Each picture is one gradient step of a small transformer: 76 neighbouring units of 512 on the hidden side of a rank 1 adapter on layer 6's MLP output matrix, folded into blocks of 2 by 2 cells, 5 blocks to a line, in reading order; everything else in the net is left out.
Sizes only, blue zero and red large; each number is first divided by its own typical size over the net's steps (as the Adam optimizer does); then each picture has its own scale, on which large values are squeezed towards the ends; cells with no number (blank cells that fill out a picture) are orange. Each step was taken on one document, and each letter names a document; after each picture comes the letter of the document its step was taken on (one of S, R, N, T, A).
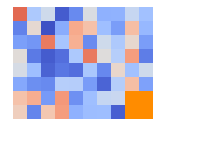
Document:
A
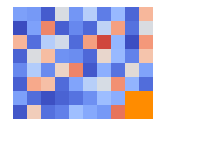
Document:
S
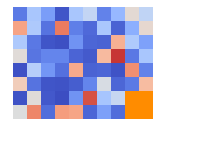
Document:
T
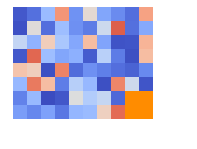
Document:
S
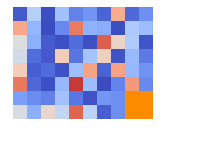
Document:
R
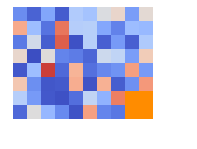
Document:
T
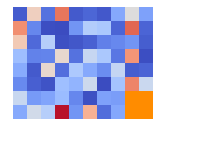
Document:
R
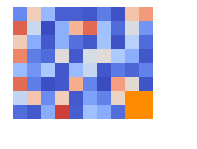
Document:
R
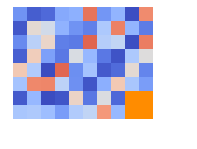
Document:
S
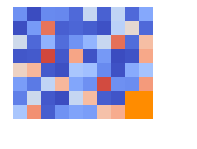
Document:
S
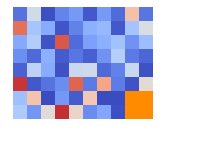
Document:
T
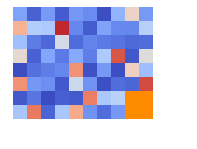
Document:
T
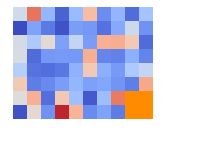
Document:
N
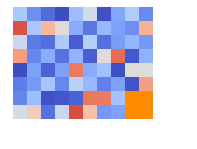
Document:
T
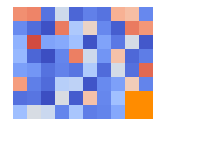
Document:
A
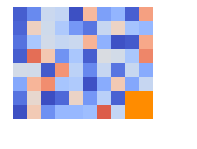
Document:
S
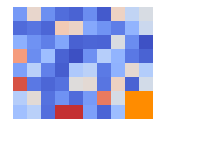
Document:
N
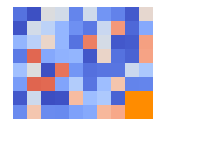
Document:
S
